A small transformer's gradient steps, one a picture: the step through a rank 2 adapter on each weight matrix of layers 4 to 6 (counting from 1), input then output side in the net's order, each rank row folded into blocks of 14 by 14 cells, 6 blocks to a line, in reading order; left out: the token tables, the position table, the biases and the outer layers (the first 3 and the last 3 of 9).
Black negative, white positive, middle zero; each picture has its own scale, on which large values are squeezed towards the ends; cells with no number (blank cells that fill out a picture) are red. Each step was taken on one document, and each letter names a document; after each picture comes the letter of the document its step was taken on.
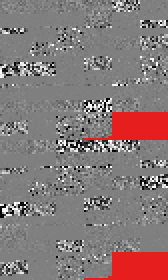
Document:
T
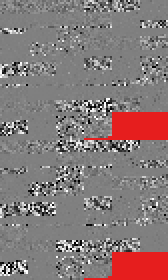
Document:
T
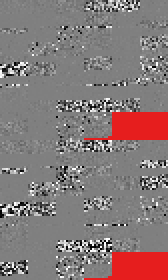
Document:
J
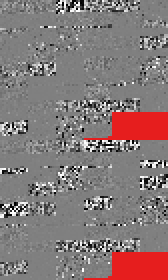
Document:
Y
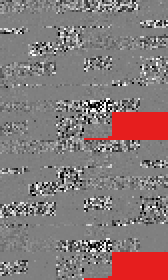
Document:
Y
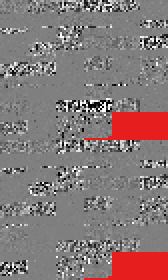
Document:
Y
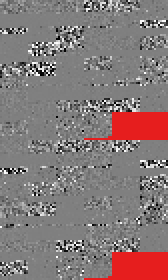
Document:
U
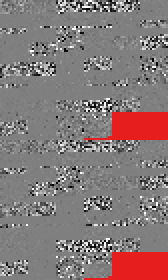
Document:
T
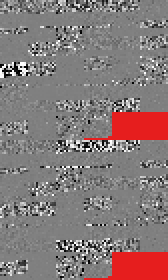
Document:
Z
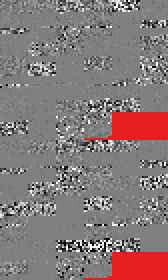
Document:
J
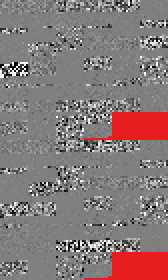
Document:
Y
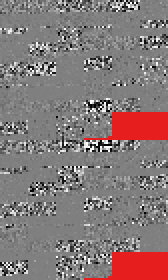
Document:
Y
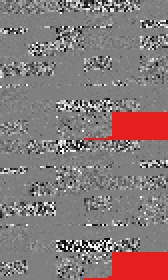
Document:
Z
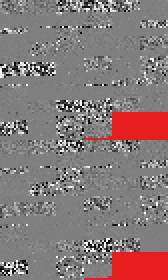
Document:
T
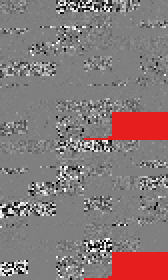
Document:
J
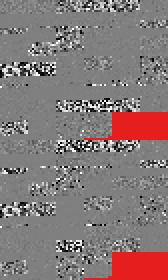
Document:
U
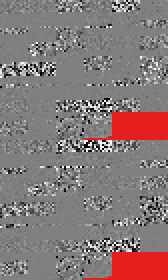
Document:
Z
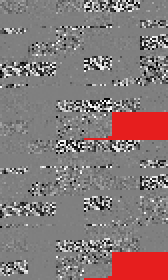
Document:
U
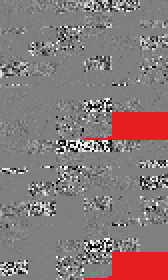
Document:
J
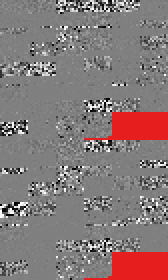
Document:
J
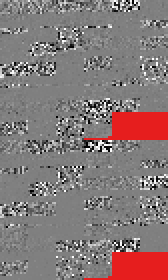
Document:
Y
